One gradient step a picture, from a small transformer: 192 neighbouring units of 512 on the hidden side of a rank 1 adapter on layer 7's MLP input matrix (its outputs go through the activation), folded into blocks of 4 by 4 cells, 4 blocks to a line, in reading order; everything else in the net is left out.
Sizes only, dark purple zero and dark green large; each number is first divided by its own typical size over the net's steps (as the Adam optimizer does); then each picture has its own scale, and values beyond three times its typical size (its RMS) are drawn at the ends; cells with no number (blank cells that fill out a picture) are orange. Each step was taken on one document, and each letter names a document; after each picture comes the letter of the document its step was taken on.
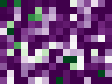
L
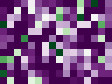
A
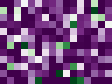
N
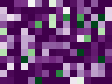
N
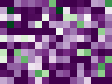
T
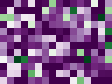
T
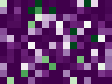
L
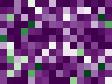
N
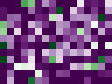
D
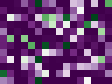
A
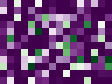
L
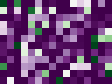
L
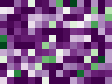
D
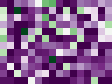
A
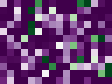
L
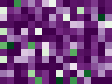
D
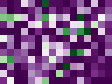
N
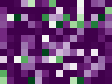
N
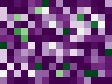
A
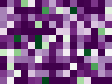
T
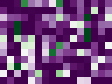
T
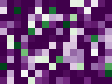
L
